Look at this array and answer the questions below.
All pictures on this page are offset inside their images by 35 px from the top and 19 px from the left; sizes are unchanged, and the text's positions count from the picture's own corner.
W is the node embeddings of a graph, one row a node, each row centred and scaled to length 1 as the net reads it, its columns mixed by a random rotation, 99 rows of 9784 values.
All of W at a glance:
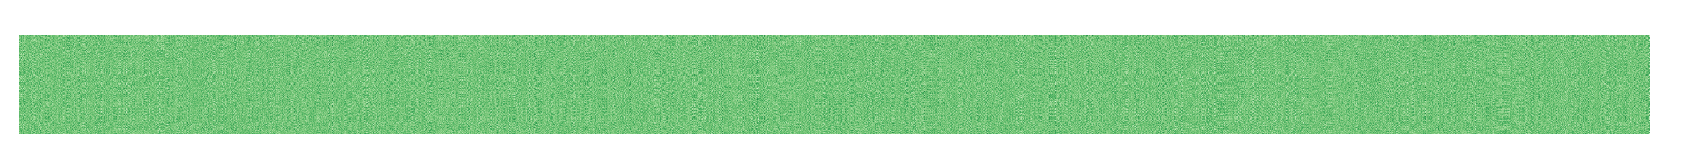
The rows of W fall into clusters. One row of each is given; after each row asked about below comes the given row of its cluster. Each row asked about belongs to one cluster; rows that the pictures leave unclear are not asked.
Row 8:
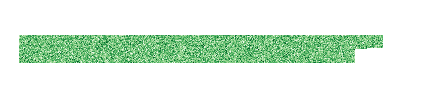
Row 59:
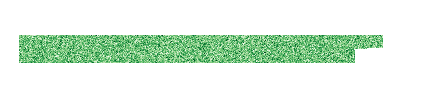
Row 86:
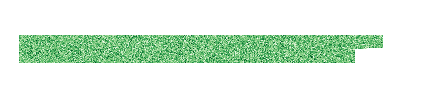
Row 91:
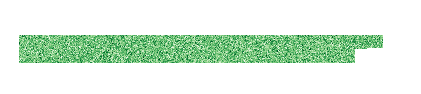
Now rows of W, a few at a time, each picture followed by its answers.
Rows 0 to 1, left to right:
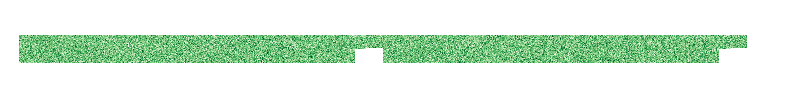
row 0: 86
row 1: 86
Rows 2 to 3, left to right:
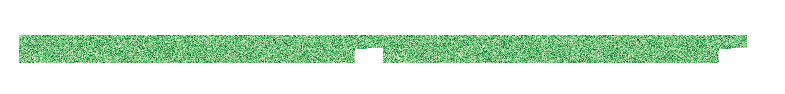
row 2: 8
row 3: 8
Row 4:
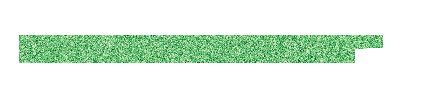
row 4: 86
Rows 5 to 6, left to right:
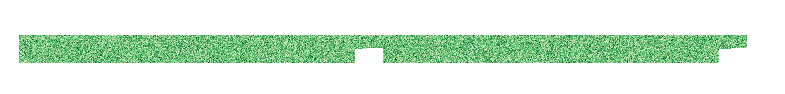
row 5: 86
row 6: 8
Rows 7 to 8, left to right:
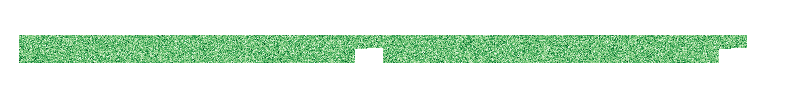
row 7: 59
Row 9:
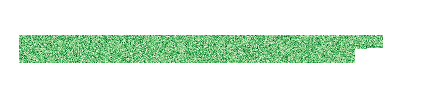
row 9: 8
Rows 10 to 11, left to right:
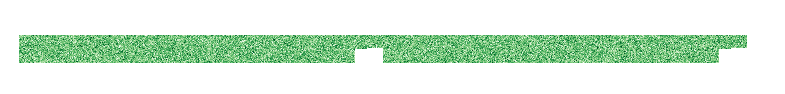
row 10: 8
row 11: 91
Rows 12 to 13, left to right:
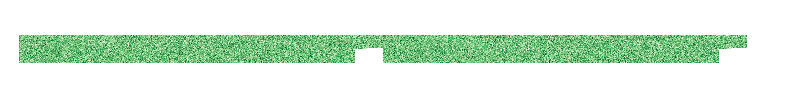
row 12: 86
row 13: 86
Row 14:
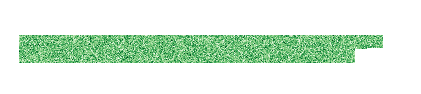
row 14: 8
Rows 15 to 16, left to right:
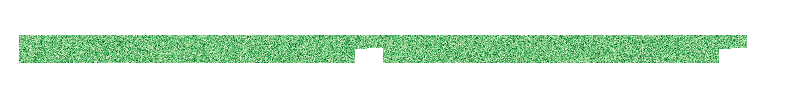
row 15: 59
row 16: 91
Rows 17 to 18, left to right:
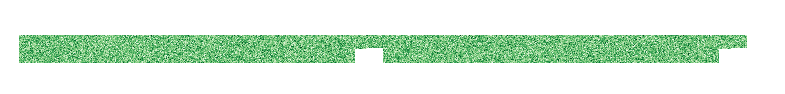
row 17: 86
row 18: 59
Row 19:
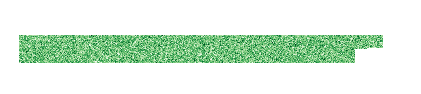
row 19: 59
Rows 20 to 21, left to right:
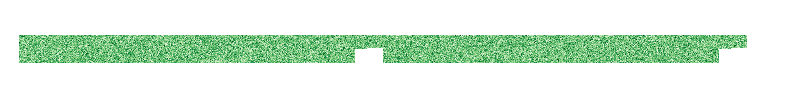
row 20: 91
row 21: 59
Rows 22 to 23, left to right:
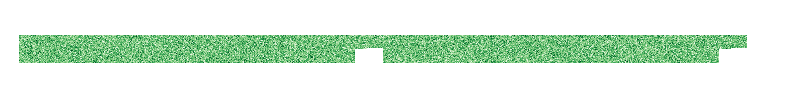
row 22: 86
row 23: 8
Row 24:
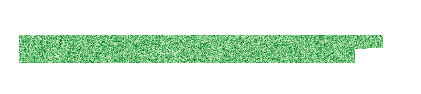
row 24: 59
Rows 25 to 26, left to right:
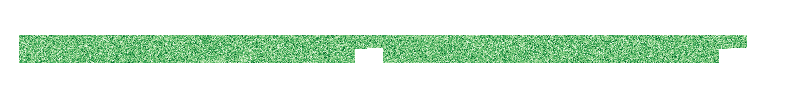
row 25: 91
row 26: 86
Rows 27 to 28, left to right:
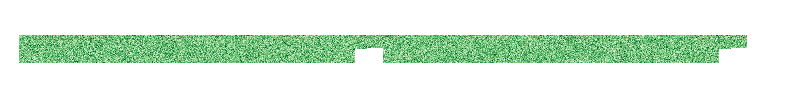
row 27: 8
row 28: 91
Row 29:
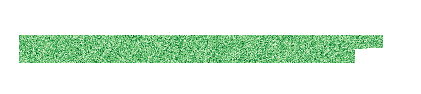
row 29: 86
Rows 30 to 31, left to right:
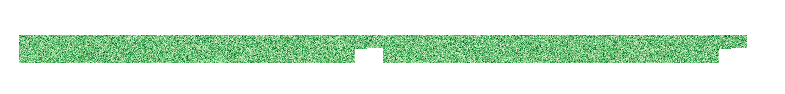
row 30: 91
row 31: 8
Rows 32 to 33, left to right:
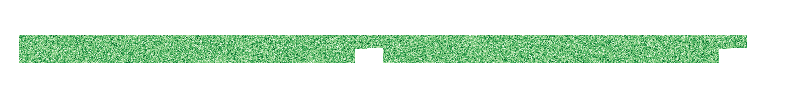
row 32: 91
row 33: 86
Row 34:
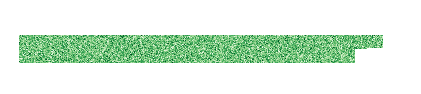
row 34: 91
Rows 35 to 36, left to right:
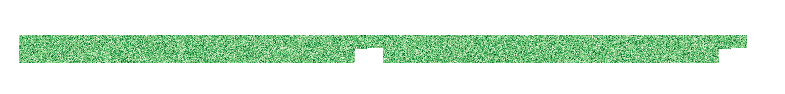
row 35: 8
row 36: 91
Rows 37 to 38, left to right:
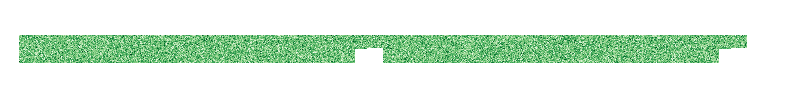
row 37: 91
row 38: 91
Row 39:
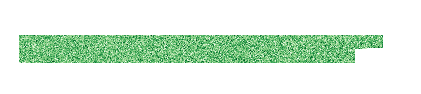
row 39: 86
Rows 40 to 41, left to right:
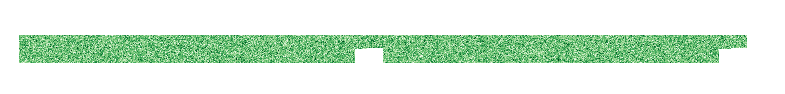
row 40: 86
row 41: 59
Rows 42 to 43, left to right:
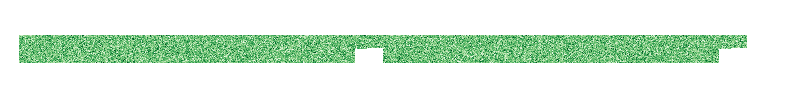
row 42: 8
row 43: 59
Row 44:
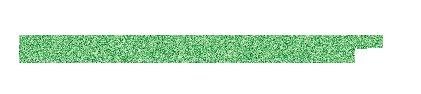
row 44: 8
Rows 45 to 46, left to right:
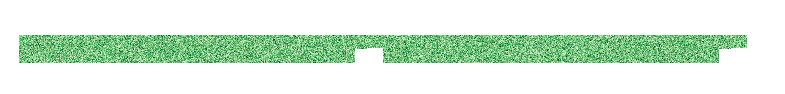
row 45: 8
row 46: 59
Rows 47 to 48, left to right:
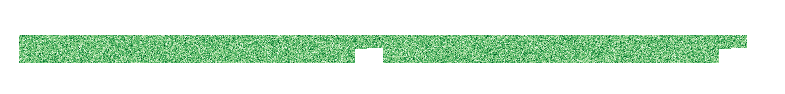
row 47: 91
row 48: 91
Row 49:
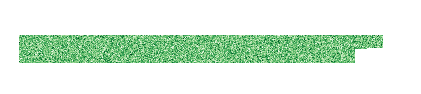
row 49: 91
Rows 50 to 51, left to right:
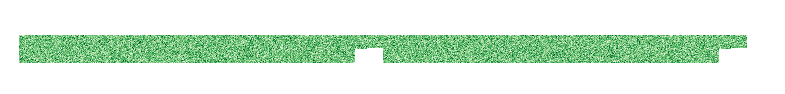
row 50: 8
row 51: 8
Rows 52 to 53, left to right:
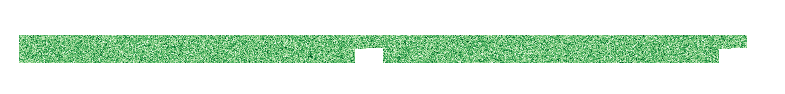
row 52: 86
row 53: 59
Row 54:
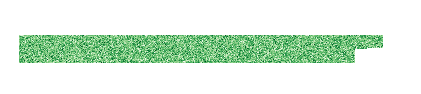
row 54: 8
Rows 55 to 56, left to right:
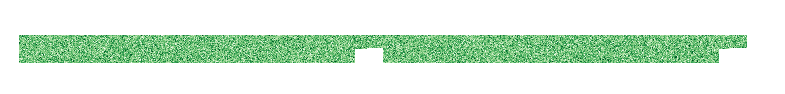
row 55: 91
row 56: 86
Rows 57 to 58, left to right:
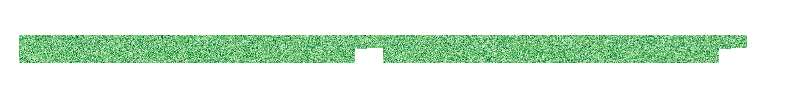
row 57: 8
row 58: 8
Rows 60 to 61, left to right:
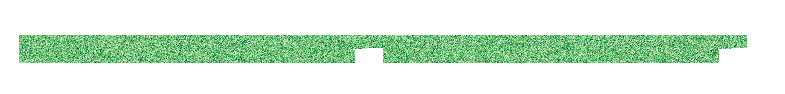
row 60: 86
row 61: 59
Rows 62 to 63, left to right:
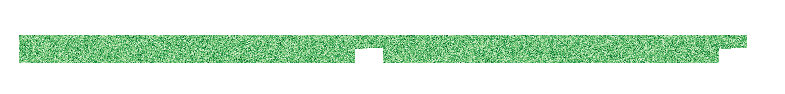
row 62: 86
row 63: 8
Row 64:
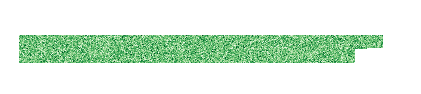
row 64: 91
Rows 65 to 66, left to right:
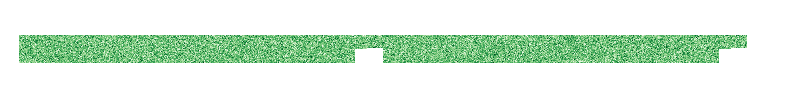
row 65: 86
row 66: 91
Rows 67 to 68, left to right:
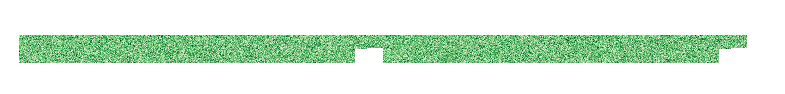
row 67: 8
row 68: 91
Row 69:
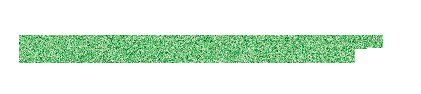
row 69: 91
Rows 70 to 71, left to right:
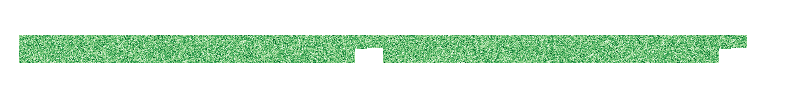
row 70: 8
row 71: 8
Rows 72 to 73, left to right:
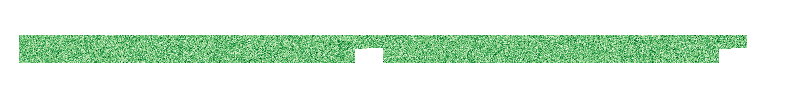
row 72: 86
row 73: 91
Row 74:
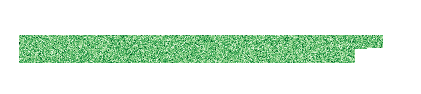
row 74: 91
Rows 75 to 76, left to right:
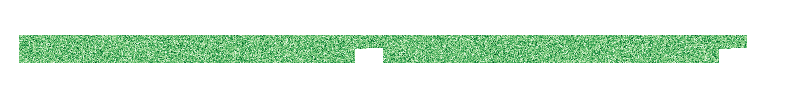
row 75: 86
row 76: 91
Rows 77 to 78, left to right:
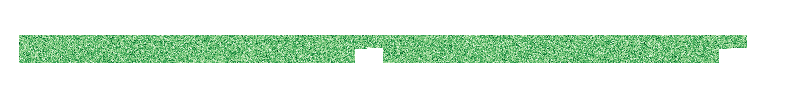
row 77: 91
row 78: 86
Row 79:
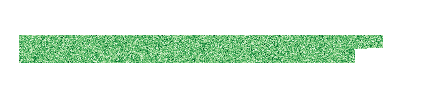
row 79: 59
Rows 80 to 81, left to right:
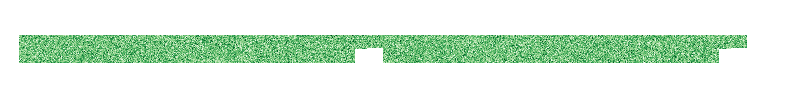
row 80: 91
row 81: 86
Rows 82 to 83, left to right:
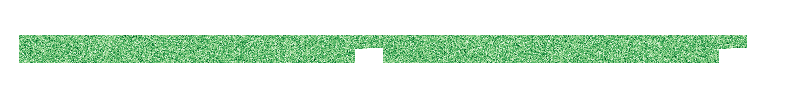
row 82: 86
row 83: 86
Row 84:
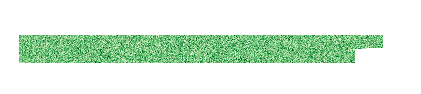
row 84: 86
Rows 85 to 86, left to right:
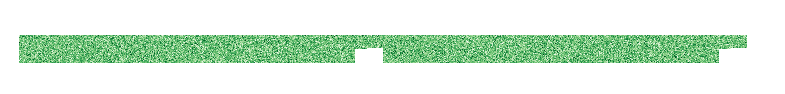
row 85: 91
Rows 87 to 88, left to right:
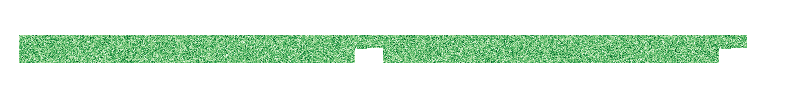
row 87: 8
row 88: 8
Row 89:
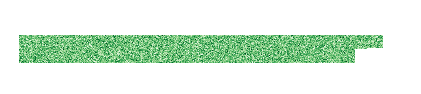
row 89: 59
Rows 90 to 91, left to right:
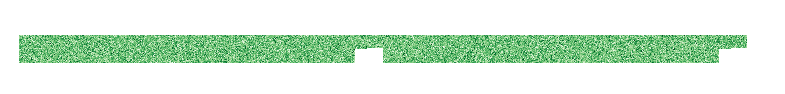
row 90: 8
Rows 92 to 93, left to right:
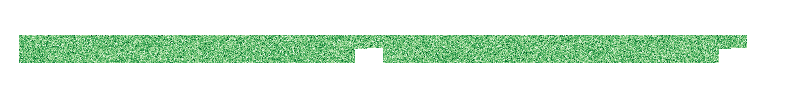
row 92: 59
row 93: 91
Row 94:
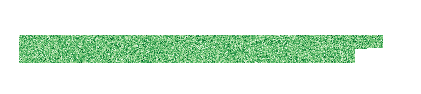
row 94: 91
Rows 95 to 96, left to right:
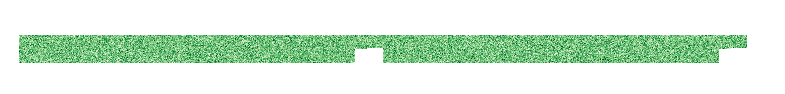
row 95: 8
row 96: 86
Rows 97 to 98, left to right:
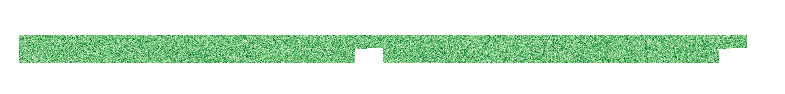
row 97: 8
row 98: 86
